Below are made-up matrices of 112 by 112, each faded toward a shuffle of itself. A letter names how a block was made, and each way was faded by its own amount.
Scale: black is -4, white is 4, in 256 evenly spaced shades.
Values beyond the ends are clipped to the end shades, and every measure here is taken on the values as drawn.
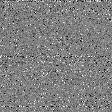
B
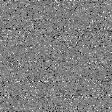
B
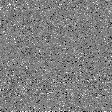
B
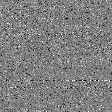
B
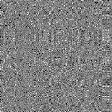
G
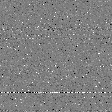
B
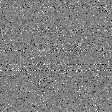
B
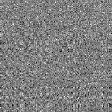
G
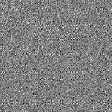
G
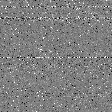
B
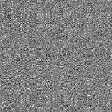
G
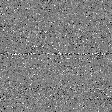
B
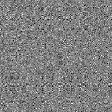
G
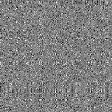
G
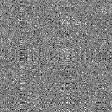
G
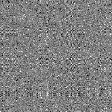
G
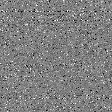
B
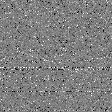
B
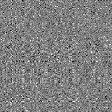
G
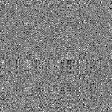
G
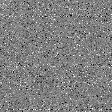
B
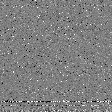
B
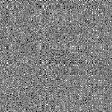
G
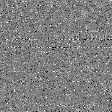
B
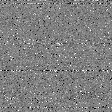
B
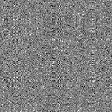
G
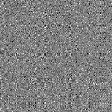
G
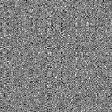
G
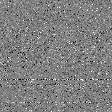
B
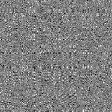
G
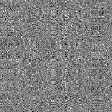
G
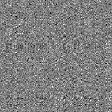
G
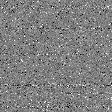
B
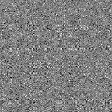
G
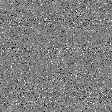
B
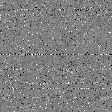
B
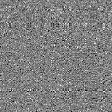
G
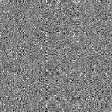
G
